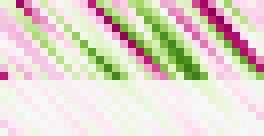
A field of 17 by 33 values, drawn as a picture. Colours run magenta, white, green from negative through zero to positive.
The bottom part is calmer, past a seam about 60% of the way down. The halves do not mirror each other. Streaks slant down to the right. The top right is the ninth with the lowest average.
